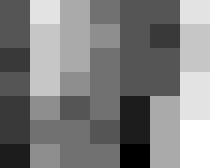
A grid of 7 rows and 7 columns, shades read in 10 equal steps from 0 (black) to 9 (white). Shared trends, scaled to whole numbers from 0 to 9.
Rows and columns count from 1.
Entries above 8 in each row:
0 0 0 0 0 1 1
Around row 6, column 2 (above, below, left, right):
5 5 2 4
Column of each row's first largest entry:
2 2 2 7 7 7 7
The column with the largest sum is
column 7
